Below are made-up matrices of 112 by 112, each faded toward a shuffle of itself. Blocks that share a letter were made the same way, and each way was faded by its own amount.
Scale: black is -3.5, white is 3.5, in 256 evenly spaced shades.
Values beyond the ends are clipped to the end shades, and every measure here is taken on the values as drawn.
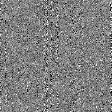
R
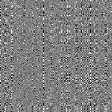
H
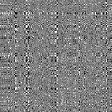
H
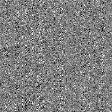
R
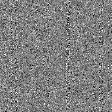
R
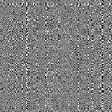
H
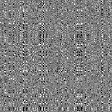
H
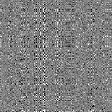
H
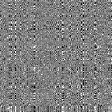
H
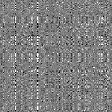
H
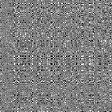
H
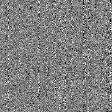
R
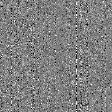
R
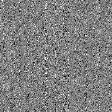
R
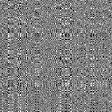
H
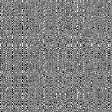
H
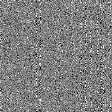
R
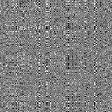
H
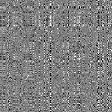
H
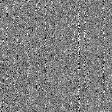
R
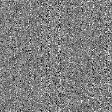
R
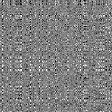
H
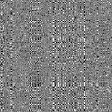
H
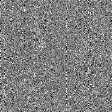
R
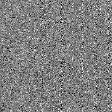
R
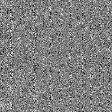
R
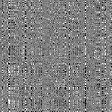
H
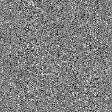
R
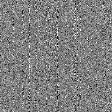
R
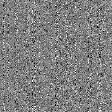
R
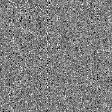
R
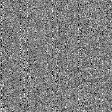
R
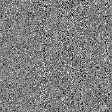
R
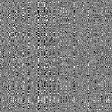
H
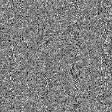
R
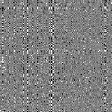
H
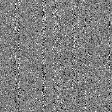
R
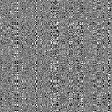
H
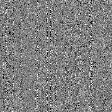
R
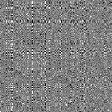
H
